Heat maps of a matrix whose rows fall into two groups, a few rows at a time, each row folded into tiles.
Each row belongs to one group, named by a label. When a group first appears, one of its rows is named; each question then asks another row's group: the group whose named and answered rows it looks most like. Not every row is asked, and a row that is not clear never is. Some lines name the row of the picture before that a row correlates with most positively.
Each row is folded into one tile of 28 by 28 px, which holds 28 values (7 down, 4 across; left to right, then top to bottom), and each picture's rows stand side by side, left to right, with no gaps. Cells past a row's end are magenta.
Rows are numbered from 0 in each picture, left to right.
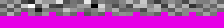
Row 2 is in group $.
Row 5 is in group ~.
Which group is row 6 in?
~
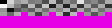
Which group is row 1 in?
~
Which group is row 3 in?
~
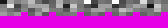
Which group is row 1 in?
~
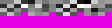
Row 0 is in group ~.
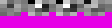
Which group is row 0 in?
$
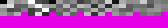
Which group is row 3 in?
~
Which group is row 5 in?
$
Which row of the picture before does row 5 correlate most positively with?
0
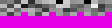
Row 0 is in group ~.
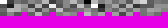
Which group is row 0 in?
$
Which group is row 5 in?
$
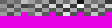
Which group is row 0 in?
~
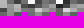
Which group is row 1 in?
$
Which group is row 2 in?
$
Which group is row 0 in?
~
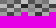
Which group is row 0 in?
~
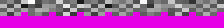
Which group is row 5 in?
$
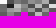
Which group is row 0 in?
$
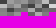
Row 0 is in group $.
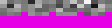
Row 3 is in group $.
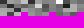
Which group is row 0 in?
~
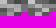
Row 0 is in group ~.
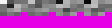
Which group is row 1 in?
$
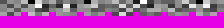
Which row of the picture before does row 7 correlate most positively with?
3
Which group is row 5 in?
$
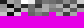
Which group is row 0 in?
~
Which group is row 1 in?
$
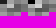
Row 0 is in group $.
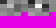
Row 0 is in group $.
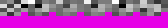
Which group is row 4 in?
$
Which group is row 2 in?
$
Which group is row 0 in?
~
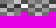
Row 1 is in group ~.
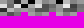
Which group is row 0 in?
~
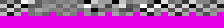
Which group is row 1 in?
$
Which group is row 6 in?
~
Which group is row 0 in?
~
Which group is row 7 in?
~
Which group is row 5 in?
~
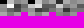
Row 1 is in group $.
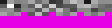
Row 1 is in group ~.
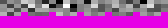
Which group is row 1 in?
~
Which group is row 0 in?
~
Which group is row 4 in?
~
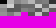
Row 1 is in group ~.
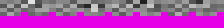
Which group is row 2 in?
~
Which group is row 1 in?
$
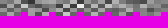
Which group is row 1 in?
~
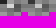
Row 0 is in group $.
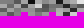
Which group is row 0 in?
~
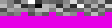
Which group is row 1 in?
$
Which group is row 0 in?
~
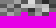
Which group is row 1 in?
~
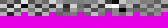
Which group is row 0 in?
~
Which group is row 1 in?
~
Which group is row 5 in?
~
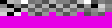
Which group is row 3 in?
$
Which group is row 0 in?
~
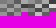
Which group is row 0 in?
~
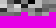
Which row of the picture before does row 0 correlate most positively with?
0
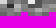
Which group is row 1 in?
$
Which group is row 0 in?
$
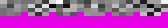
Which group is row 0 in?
$
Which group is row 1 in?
~
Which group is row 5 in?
~
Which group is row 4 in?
~
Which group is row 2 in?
$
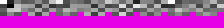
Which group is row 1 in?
~
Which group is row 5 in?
~
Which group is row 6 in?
$
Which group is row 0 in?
$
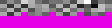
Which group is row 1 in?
~
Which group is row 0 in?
~
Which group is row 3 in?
$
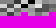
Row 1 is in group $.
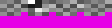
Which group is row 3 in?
~
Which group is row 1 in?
$
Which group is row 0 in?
~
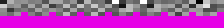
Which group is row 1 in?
~
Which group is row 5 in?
$
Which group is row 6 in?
~
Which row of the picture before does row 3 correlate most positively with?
2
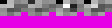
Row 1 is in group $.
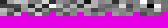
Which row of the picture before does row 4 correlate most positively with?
2
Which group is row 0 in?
~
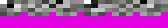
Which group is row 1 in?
~
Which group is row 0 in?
$
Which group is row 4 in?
~
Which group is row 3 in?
$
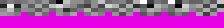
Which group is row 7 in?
~
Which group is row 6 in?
$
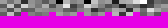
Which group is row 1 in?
~
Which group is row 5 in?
$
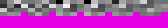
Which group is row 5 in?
$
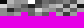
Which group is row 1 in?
$
